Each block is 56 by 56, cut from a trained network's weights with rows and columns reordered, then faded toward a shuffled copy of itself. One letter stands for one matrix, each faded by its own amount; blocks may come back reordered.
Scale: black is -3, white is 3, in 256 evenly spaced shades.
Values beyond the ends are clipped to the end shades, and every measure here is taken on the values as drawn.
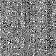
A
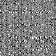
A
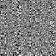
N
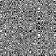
N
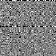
N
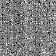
A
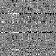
N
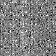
A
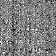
A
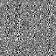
N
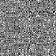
N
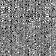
A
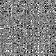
A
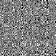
N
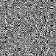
N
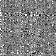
A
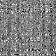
A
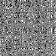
A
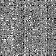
A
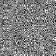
N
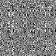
N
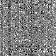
A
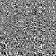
N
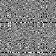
N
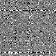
N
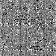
A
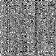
A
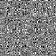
N
